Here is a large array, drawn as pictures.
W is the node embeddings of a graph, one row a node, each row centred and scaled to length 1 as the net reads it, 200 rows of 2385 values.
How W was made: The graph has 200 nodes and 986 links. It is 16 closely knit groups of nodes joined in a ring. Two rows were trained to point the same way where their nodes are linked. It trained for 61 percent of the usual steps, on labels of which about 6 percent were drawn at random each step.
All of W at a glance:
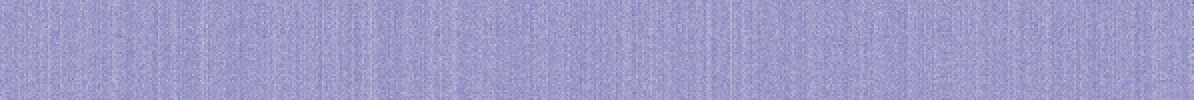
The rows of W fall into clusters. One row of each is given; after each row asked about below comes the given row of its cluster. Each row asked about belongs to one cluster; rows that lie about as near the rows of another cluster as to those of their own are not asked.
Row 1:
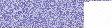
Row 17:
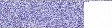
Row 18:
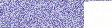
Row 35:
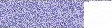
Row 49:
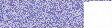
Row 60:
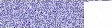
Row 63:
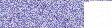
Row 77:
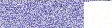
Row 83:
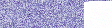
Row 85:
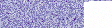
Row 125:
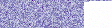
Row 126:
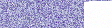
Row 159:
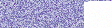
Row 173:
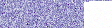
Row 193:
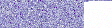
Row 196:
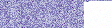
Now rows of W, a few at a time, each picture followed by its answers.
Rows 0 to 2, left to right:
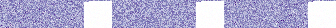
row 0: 49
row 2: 173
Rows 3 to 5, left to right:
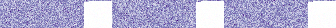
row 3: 18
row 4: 173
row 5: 125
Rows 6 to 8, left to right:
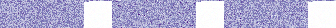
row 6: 193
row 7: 17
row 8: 60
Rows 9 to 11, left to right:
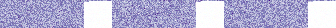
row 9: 35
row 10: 196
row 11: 125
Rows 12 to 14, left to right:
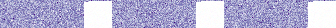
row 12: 159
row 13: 83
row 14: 1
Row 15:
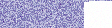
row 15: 17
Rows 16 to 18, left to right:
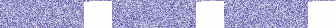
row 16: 35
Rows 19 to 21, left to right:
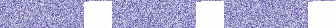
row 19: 173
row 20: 1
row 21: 126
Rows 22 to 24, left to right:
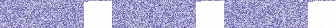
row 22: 159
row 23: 125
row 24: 77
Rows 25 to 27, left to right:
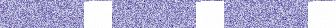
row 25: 126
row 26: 60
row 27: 126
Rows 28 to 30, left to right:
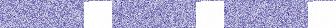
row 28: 49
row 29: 77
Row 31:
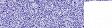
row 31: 126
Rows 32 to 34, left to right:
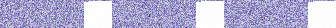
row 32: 60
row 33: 35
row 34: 77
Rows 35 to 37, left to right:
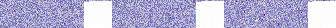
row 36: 125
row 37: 159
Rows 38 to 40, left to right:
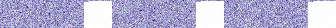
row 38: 60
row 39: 193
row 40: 125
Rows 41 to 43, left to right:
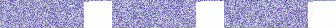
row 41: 49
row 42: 196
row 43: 159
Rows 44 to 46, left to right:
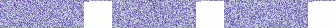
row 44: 35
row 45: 126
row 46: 159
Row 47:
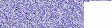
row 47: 35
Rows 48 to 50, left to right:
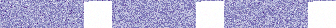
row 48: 85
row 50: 77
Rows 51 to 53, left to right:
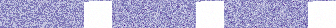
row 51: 63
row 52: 49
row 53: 18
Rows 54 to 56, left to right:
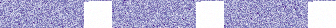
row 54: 18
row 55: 49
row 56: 35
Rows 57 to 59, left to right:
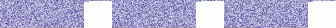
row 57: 159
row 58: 35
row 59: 63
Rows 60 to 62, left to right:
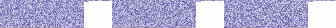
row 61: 49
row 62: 63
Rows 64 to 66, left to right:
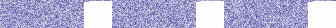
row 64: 77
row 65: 63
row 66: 196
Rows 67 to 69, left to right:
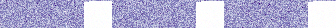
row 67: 126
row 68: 17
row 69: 63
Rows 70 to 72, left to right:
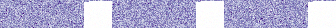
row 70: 193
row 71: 60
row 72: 17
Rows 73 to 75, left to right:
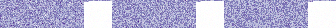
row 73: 60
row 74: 60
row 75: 17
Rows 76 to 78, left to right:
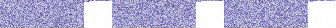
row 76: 173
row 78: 125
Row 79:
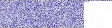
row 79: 83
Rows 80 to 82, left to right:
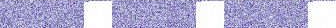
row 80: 159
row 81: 173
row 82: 18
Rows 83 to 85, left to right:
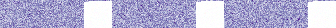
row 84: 83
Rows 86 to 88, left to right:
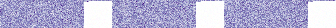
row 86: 18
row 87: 196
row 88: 18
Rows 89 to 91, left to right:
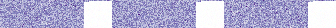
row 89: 77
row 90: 17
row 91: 126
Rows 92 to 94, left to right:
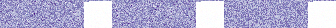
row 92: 49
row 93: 35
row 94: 17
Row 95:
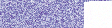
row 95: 77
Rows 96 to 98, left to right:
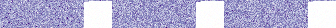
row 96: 85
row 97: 193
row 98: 125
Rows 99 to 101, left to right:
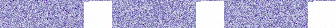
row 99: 49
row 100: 126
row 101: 49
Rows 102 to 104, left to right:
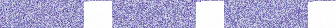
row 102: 18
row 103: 77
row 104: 159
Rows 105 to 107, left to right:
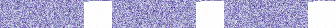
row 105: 60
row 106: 60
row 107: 83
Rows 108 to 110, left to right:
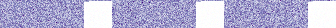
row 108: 35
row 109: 18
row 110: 125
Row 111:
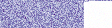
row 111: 85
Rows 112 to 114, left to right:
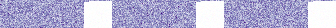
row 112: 77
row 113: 60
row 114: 126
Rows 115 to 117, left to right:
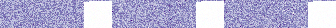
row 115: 1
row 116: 173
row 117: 63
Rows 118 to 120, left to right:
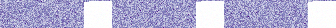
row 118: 77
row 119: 125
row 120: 85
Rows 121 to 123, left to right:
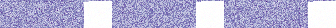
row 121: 18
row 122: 125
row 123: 159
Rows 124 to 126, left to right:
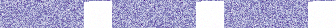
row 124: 77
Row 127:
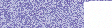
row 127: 196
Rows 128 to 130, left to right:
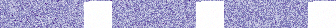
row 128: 196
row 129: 1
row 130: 17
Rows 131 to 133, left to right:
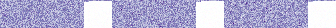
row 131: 193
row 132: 17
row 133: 125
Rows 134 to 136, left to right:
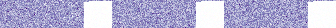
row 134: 49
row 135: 1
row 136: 1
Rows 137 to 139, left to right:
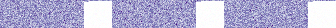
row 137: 60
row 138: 125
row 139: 18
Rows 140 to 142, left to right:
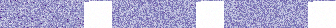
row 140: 63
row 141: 126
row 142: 35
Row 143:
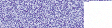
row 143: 49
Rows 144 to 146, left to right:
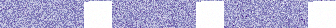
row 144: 159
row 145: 17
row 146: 63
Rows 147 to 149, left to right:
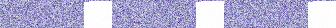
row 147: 77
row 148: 18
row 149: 60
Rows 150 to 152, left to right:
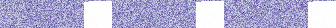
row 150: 83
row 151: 1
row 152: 49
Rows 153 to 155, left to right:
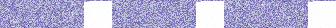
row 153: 125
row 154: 18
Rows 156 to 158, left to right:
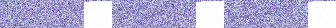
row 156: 17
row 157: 77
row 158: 196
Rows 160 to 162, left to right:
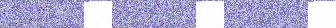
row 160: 35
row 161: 125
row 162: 1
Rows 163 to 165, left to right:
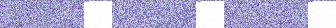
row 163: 35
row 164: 159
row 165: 173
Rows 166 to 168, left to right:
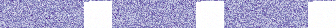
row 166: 49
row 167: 83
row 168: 63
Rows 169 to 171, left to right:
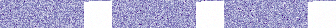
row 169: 60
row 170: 173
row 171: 85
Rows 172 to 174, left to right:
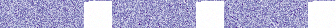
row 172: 193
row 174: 63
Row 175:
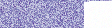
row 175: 18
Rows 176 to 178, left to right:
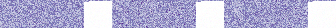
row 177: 18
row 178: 196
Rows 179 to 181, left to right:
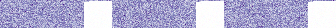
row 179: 63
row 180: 126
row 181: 83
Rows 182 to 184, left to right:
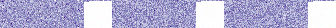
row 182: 159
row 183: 17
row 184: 77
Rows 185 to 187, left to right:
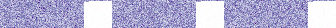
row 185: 196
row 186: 193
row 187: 49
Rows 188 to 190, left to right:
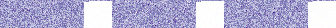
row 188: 17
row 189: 77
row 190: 60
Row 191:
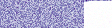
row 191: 125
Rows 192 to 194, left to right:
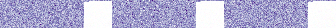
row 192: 49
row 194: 85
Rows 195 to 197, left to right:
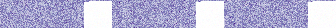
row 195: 173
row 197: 18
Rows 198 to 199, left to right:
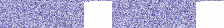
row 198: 63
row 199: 60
